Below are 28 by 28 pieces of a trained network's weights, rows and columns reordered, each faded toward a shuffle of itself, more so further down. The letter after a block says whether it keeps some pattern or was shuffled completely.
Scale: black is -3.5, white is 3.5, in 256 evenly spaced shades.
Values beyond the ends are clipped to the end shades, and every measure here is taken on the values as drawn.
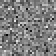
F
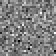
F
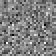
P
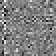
P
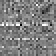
P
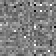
P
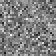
F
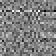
P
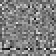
P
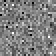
F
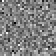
F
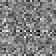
P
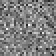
P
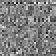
P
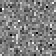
F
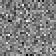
F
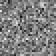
F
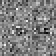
P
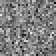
F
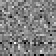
P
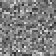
P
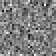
P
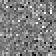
F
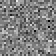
P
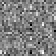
P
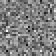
P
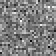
F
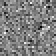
F
